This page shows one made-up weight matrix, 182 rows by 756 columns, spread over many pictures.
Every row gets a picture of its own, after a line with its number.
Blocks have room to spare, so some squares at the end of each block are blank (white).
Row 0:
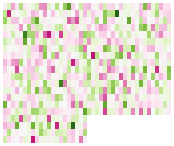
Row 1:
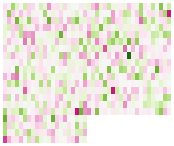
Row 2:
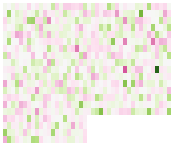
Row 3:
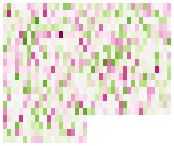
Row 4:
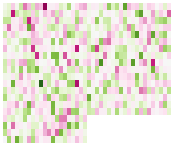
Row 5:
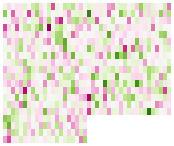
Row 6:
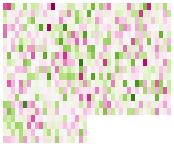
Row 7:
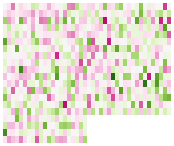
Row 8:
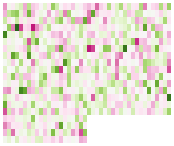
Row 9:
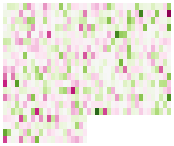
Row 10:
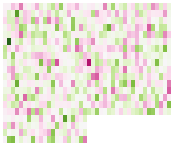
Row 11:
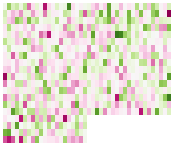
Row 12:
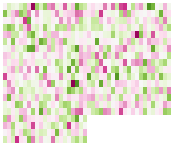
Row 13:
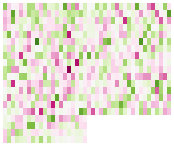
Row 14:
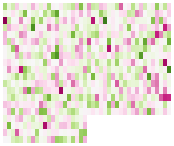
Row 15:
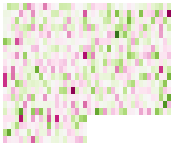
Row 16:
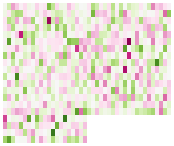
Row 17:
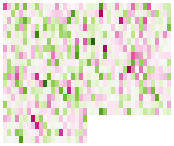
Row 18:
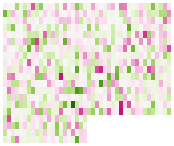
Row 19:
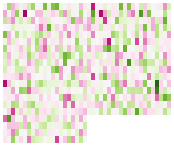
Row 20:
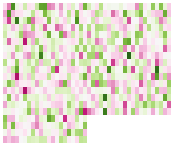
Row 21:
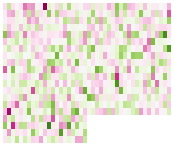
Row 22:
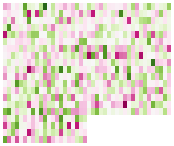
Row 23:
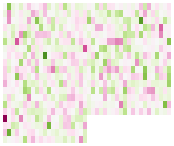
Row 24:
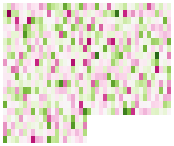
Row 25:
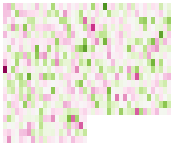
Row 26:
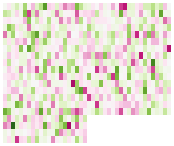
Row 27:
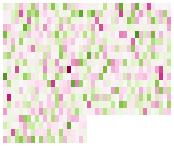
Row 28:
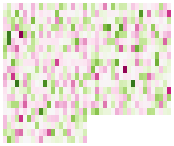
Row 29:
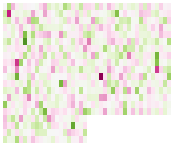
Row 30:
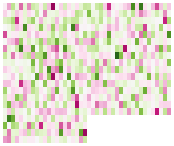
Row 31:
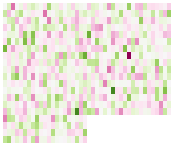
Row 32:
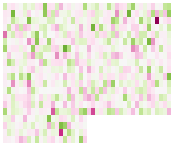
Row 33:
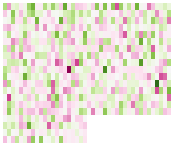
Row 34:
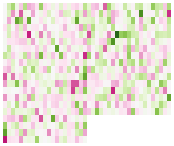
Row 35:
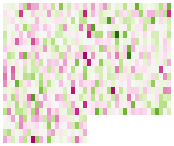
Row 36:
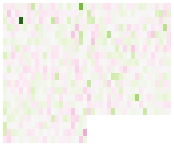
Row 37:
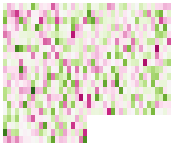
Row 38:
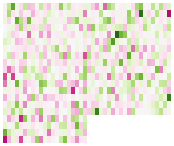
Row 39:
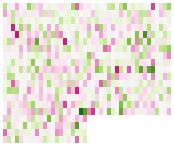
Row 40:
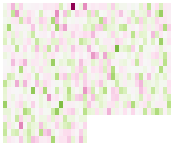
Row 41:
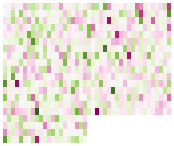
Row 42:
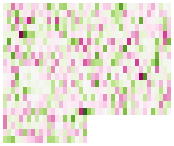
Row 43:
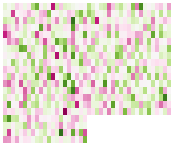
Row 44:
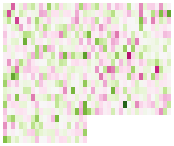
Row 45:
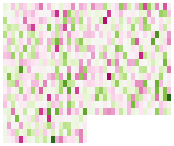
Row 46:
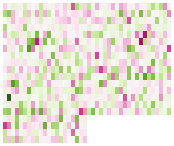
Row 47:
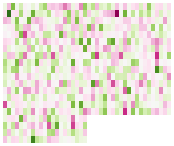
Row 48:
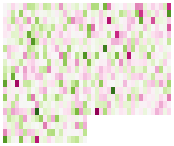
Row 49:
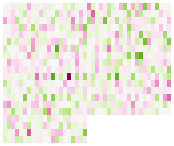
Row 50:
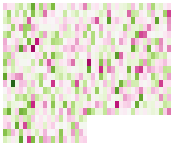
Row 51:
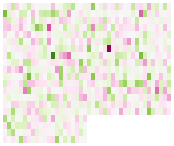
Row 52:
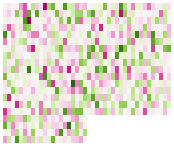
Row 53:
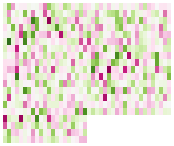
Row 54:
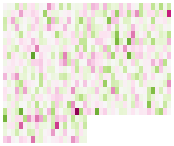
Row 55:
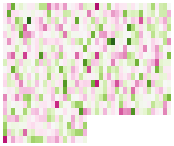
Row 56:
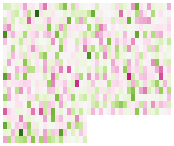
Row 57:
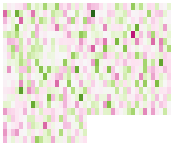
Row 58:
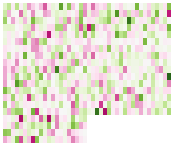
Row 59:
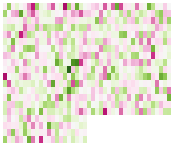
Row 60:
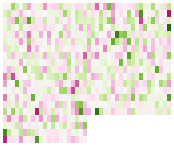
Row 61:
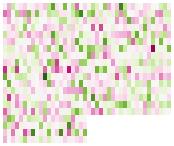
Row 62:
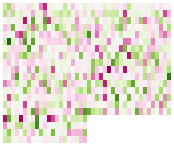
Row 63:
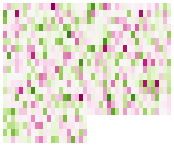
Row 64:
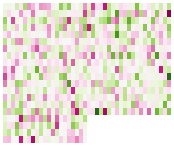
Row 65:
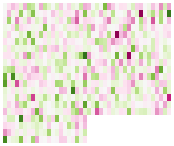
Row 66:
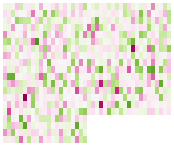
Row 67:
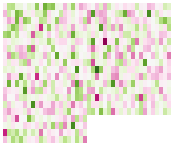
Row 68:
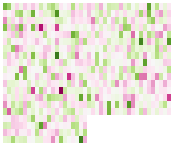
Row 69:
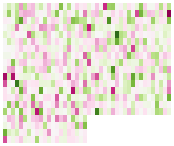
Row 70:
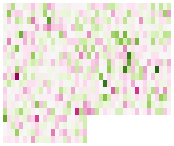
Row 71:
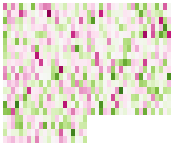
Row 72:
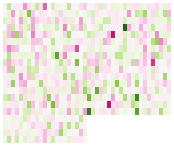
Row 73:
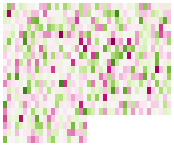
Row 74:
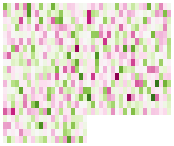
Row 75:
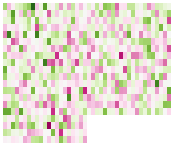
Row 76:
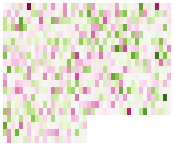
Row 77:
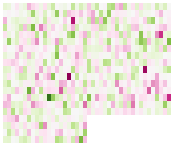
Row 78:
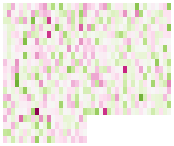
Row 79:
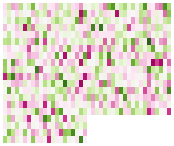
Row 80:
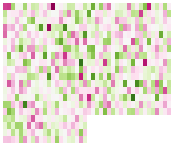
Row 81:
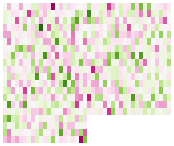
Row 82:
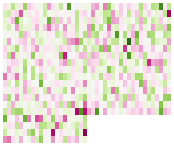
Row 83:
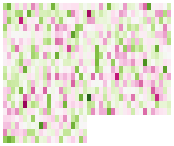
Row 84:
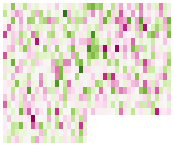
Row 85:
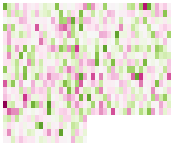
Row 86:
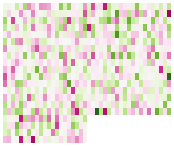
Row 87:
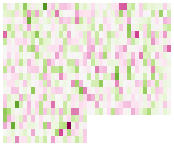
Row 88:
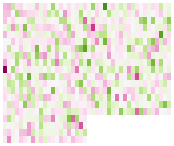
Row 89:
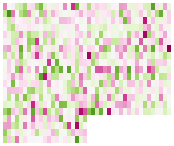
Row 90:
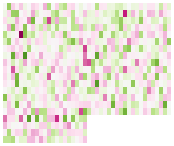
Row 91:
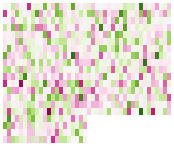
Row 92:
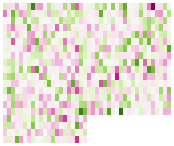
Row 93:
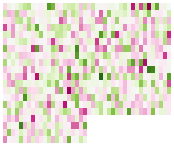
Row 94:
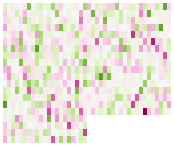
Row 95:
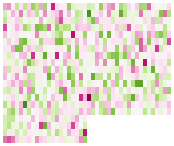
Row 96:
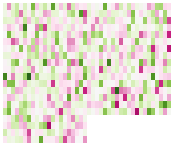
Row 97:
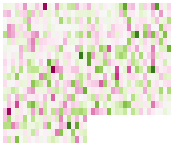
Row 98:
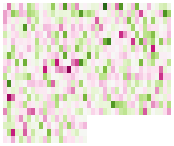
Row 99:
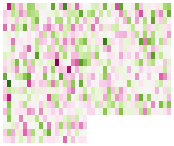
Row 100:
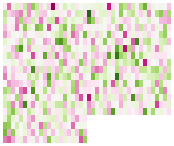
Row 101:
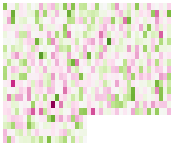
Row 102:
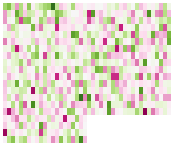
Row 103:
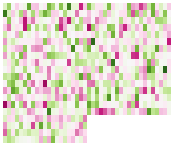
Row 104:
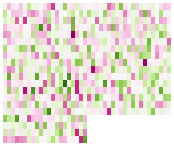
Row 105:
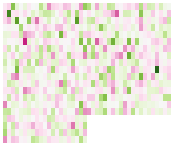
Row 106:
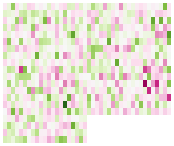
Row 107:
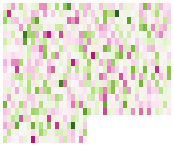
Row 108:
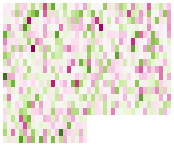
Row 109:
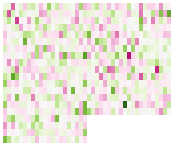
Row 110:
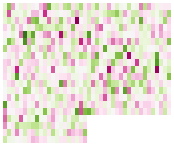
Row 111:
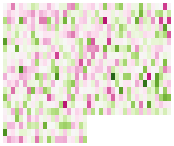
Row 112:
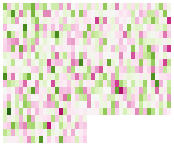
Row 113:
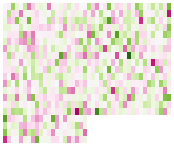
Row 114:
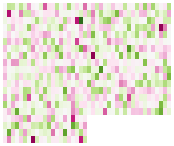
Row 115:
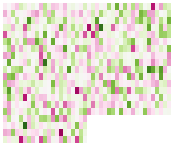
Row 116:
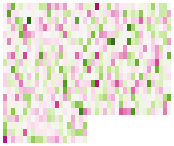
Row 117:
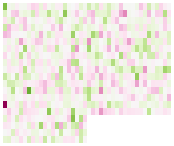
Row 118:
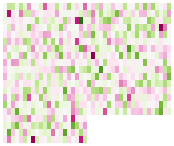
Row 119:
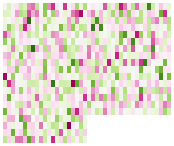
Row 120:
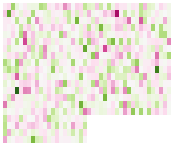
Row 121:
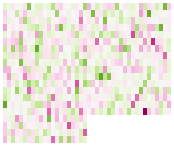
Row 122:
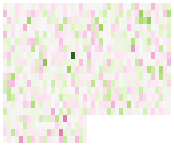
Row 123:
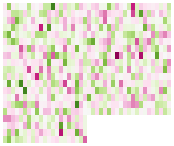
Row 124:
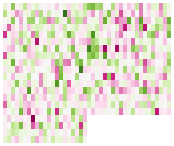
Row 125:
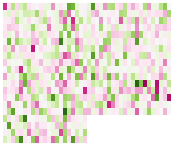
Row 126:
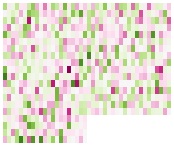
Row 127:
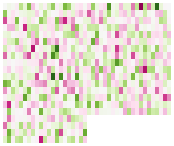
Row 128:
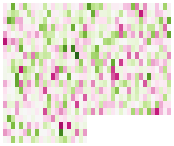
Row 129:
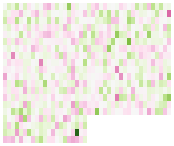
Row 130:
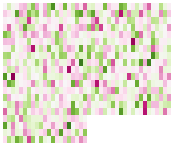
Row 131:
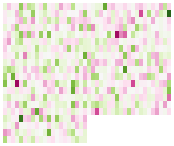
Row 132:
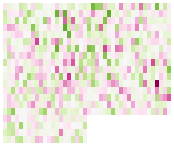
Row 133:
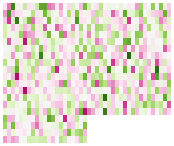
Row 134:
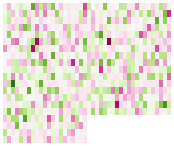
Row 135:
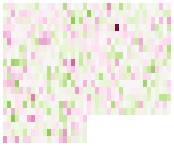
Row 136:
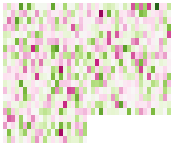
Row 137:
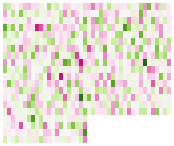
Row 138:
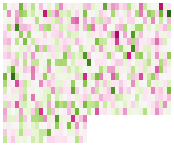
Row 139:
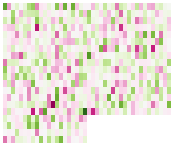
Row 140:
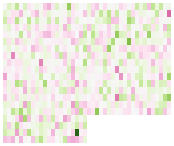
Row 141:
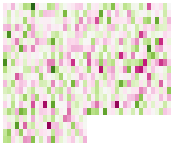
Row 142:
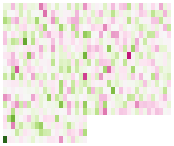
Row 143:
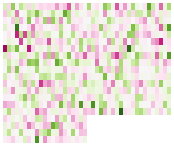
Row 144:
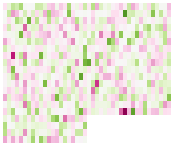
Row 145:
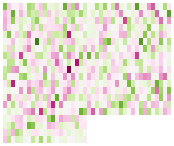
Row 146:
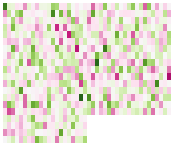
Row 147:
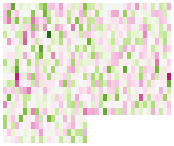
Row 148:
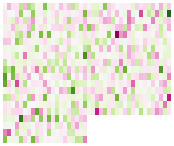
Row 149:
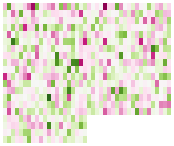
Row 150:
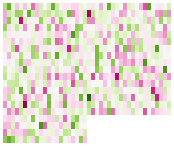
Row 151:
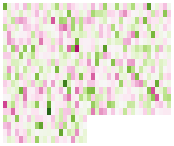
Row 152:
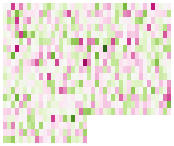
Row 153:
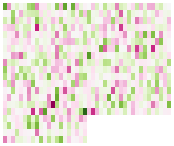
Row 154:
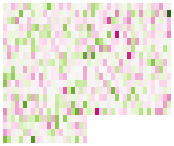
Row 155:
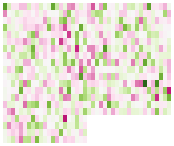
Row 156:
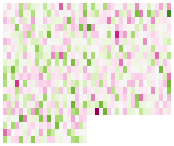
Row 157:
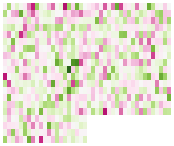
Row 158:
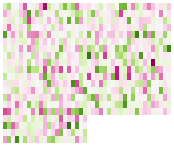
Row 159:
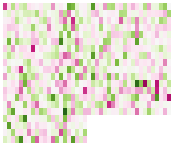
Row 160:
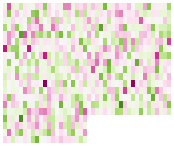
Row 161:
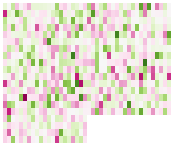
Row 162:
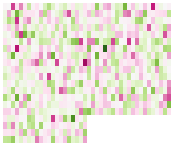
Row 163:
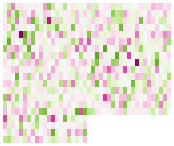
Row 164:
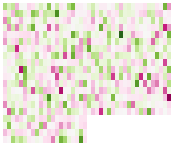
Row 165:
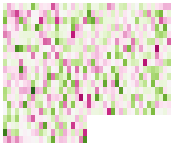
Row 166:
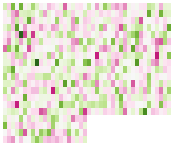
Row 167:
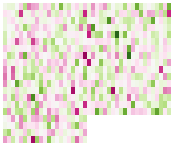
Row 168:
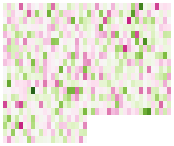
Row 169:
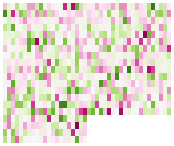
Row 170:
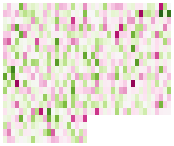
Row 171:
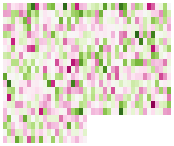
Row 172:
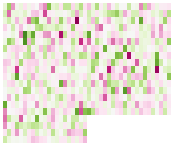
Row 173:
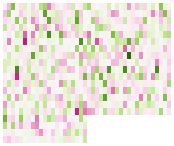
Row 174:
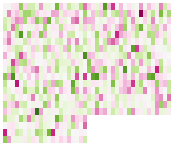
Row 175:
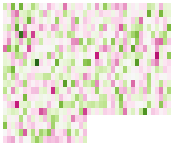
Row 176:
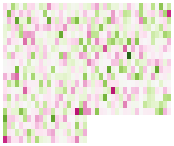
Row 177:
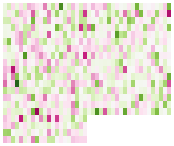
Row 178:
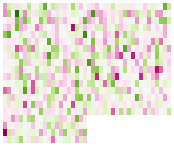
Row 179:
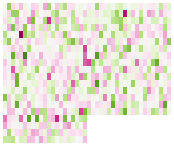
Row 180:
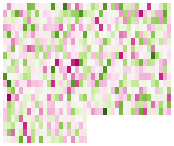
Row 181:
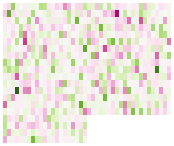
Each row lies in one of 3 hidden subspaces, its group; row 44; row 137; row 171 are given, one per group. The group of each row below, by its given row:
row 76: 137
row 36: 137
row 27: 171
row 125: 137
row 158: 171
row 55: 44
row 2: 44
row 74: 137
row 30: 137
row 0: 44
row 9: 44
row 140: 44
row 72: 171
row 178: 137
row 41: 44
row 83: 137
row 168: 137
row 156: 44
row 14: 137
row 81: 137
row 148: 44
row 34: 44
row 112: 171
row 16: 44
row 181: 44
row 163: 44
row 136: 137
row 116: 44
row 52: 171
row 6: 137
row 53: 44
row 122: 171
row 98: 171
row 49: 137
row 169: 171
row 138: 44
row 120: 44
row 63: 137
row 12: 171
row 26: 171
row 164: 137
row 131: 44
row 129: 44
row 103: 137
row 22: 171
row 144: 44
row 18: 171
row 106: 137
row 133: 44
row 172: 44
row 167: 44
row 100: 137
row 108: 171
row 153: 171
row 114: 44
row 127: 137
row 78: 44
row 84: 137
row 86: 44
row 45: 137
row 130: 171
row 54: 44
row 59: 171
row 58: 44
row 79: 171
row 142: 44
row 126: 171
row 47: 44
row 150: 137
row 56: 171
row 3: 44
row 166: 44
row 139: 171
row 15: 44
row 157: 171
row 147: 44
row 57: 137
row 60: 44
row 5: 137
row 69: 44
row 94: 137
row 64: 44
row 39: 171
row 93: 137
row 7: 137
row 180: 171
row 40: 137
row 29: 44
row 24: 44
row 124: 137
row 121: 137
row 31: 44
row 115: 171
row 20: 44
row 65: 44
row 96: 171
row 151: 137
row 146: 137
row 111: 137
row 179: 44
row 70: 44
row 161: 137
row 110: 44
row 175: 44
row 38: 44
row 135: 137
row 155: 137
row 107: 44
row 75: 171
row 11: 44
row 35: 44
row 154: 44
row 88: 171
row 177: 44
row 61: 171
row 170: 44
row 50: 171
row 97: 171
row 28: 44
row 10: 44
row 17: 137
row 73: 44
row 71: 137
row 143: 44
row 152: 44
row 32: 171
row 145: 171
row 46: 171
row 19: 137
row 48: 44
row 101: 171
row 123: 137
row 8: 137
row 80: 137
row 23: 44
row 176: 44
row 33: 171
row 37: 137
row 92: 171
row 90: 44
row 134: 171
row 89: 171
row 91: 137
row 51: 137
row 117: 137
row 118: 44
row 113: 44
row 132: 137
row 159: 137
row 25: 171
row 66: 171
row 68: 137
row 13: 171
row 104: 137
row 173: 44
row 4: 171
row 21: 171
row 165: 137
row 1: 44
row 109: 44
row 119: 171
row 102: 137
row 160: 44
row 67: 137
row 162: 44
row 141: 171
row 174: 44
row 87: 171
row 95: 137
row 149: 171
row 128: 137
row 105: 44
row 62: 44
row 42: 44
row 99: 171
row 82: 44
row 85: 137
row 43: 137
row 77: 137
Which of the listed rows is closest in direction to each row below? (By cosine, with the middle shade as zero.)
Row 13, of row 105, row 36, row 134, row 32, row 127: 32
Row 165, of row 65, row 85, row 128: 65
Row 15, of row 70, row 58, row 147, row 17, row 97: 58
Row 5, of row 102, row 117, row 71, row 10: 71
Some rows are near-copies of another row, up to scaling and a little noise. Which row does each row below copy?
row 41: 48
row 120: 181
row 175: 166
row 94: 121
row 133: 20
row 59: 157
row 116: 55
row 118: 114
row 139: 153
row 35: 167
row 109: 44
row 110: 172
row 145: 13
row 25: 88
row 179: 90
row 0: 107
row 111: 7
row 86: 64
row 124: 84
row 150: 83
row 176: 1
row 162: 152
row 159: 125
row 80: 6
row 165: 37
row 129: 140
